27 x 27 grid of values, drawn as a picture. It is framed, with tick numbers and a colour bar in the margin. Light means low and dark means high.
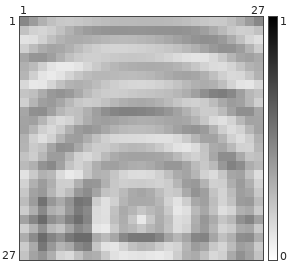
Rings spread out from the bottom middle. An odd patch, higher than its surroundings, sits in the bottom left. There is no overall slope. Overall the values sit about 30% of the way up the scale. The bottom left is the roughest part. The bottom left is the ninth with the highest average.
